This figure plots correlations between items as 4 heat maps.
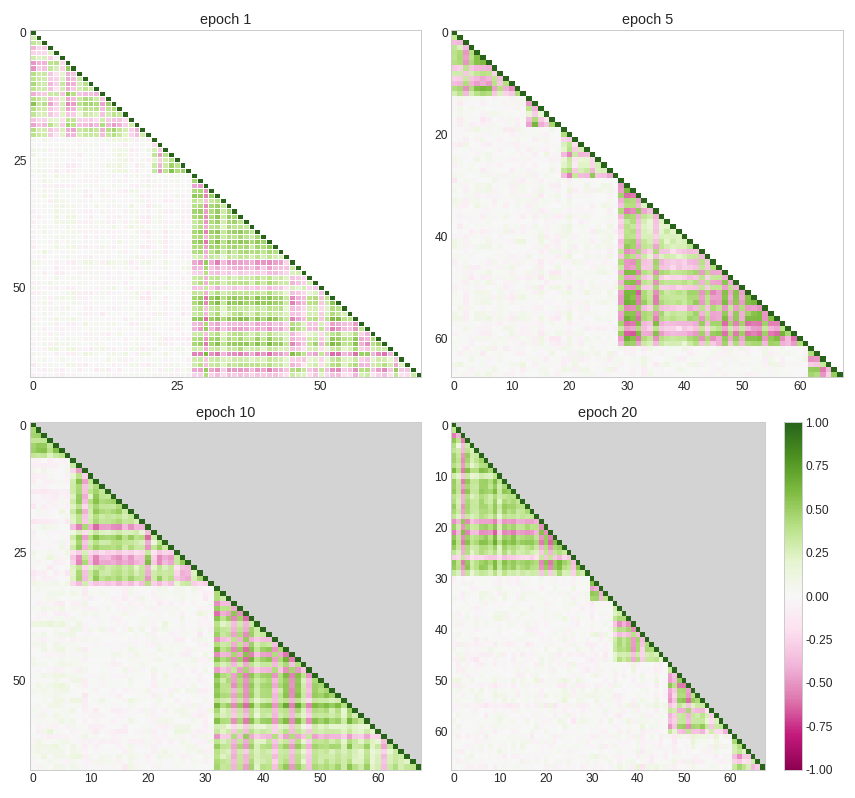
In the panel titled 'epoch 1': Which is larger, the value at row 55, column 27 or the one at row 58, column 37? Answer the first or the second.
the first
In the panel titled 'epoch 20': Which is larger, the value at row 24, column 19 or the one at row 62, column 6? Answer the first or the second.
the second
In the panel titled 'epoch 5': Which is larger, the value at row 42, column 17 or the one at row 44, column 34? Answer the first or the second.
the second
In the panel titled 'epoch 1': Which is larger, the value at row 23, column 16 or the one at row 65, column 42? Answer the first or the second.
the second
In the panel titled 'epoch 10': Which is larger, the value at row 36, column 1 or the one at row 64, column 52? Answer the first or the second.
the second
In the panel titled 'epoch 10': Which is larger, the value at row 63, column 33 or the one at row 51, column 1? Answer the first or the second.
the first
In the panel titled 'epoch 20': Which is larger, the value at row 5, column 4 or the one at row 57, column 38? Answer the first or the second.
the first
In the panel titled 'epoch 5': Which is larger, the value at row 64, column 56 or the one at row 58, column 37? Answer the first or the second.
the first
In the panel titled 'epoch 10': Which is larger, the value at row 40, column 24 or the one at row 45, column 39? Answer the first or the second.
the first
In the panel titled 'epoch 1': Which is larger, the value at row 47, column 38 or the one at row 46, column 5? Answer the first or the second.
the second
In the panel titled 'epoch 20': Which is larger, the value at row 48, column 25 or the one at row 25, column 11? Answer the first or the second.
the second
